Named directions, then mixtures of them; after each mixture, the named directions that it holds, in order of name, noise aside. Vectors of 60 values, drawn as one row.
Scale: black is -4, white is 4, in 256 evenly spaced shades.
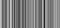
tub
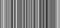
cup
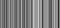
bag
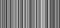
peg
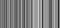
bag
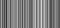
bag, peg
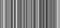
cup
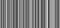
cup, peg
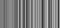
bag, peg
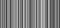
peg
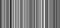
peg, tub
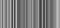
cup, tub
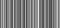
bag, cup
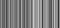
bag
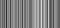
bag, peg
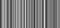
cup, tub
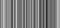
cup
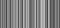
peg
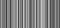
peg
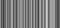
cup, peg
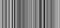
cup, tub
